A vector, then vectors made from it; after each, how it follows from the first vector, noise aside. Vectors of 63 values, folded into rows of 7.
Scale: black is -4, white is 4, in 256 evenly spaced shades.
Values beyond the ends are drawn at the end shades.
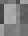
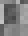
negated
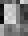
scaled up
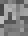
sign-scrambled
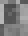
negated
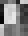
scaled up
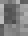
negated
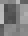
negated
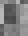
negated
